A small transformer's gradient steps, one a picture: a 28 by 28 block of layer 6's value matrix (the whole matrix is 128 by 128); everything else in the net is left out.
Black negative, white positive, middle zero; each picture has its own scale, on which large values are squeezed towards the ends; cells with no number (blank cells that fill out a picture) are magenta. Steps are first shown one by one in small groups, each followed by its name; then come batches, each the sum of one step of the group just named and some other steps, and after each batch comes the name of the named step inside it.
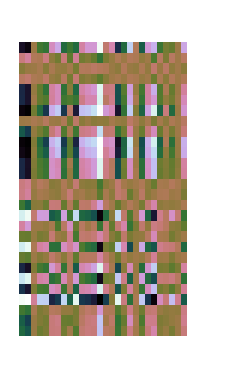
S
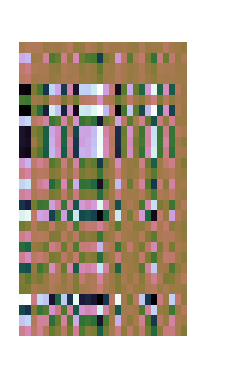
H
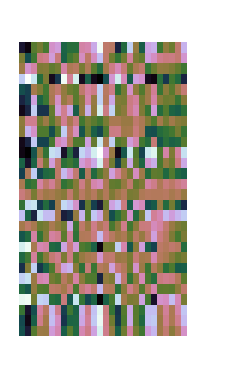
S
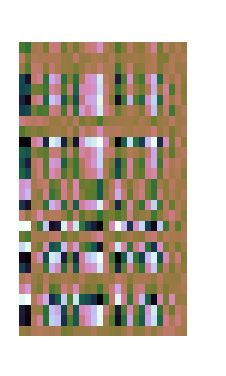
H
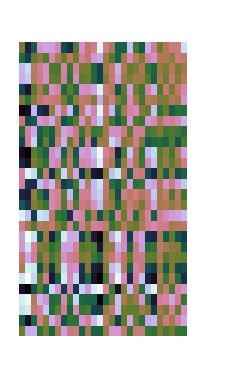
S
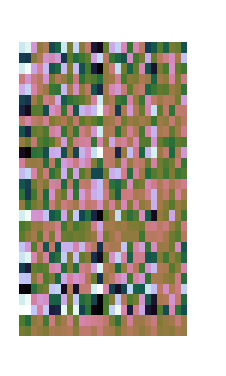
S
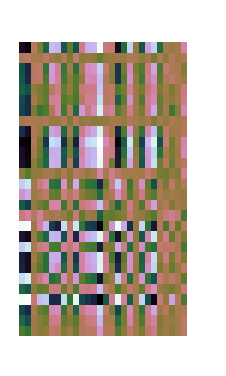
S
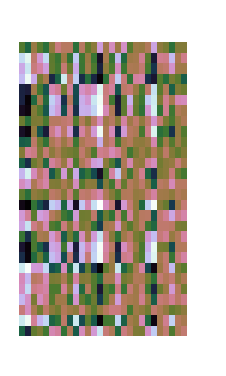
H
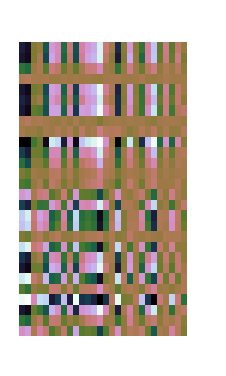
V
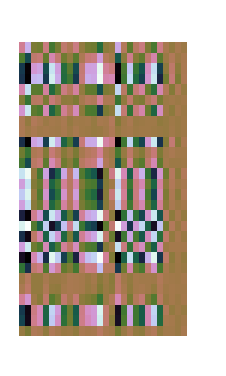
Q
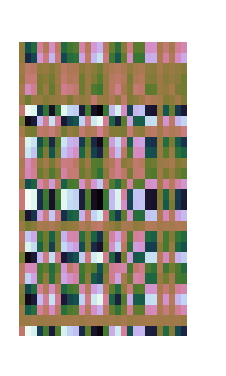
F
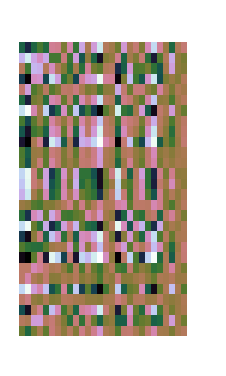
Q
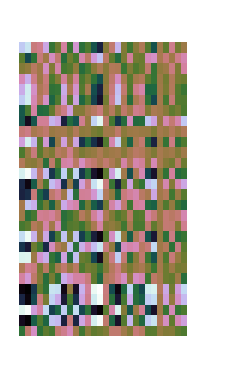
F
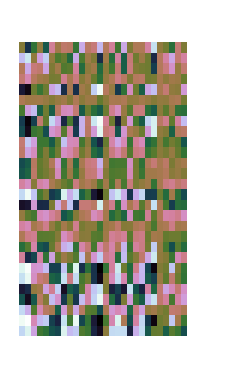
F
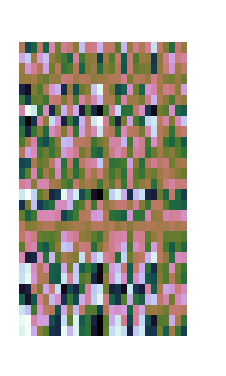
F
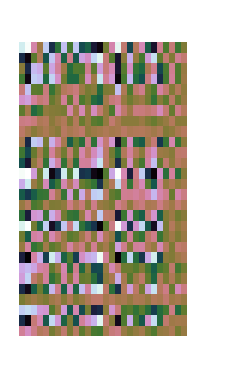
Q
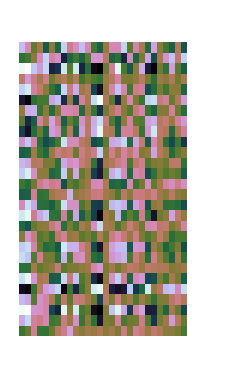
F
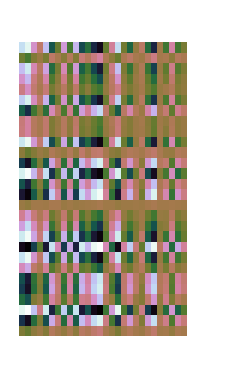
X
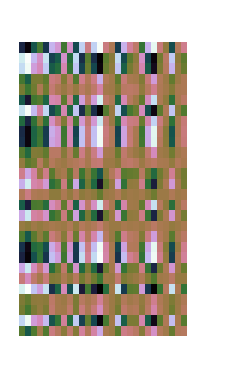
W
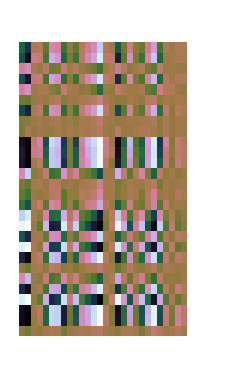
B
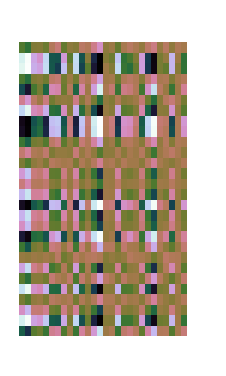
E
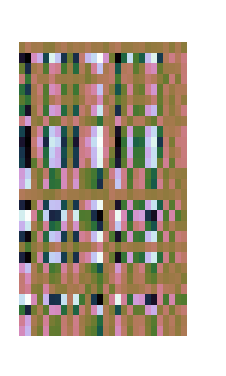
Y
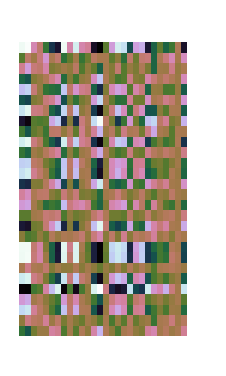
E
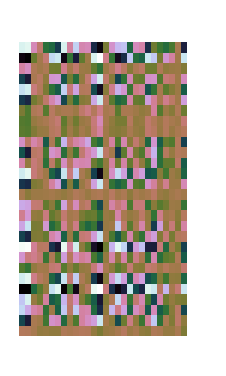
B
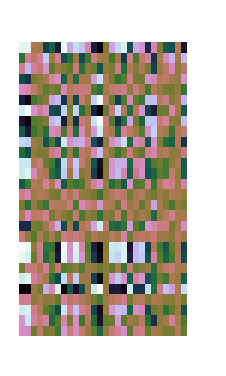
W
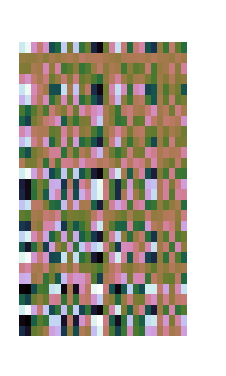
X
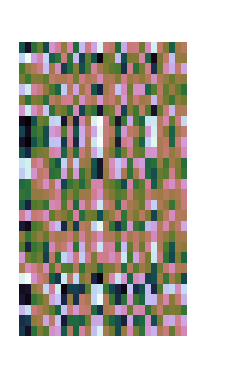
W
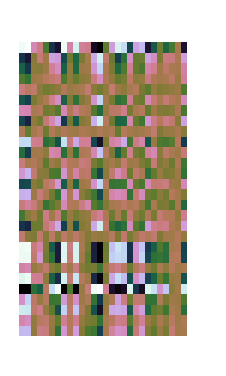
Y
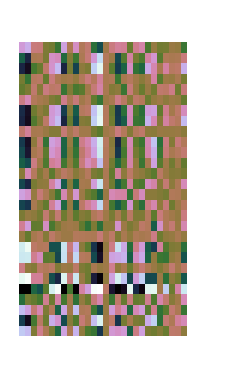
B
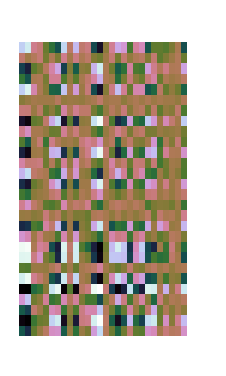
B
